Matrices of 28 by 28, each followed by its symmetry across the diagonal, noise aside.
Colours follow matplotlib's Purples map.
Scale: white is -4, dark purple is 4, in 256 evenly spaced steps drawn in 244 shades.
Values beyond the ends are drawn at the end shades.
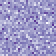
neither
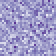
antisymmetric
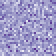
antisymmetric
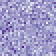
antisymmetric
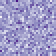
antisymmetric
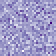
antisymmetric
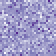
neither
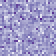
antisymmetric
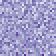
neither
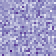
antisymmetric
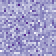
neither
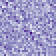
antisymmetric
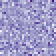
antisymmetric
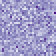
neither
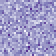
neither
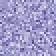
antisymmetric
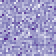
antisymmetric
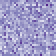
antisymmetric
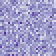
neither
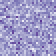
neither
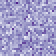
neither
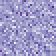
antisymmetric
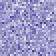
neither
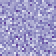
neither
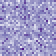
antisymmetric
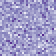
neither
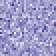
neither
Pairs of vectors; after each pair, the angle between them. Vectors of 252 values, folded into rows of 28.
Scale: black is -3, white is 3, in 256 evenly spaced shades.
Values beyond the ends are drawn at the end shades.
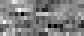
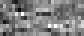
nearly opposite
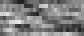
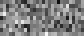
partly aligned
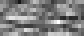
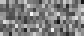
partly opposed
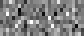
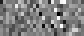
orthogonal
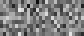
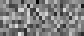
nearly parallel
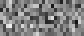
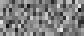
partly opposed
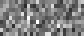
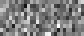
nearly parallel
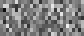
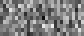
orthogonal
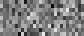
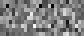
partly aligned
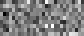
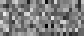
nearly opposite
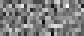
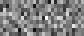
orthogonal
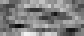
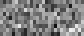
partly opposed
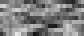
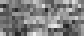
nearly opposite
